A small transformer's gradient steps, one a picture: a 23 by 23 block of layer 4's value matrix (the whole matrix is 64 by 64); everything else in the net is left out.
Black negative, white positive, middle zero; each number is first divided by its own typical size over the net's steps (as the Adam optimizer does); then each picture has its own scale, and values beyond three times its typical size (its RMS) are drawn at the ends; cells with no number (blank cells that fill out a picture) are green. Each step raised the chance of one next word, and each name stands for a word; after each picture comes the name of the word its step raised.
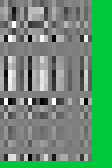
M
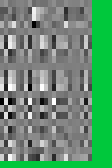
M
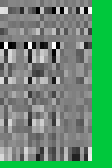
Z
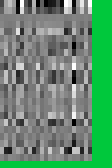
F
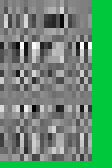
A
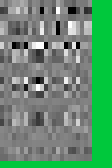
Z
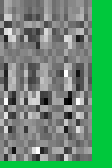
M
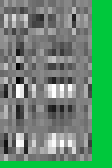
A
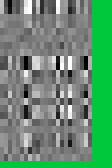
F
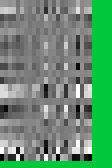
A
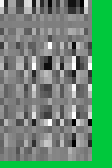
F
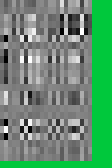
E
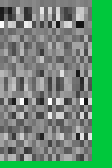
M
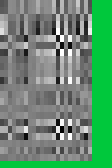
E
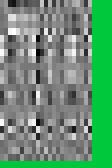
E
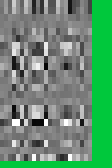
F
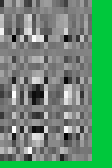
E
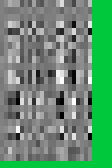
M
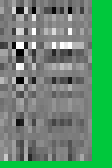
Z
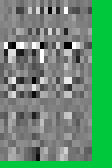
Z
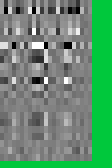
Z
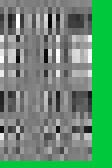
E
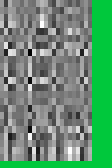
A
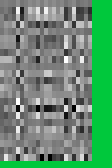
M
